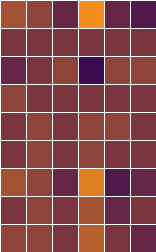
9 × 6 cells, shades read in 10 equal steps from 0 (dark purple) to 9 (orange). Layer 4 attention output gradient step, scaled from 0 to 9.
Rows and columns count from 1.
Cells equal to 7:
0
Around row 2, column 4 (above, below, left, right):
9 0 3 3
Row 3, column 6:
4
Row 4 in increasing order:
3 3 3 3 3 4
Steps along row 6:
up down up down same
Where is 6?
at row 9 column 4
